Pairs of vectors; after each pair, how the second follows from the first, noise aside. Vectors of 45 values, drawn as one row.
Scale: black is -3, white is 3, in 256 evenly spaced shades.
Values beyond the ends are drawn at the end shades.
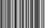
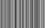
shrunk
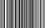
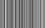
shrunk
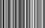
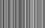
shrunk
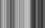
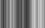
negated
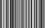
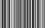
negated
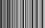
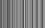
shrunk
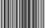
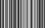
negated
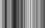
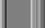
partly zeroed
